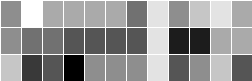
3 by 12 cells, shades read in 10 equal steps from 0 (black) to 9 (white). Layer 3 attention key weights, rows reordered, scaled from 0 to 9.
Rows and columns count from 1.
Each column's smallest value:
5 2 3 0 3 3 3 8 1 1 6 3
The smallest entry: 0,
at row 3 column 4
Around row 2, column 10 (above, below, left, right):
7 5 1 6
